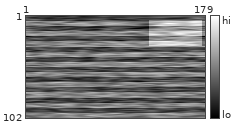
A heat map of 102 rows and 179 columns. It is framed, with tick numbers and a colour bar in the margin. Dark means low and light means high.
Streaks run across, left to right. The top right is the ninth with the highest average. Stripes running across repeat 10 times from top to bottom. In the top right lies a patch that is higher than the rest.
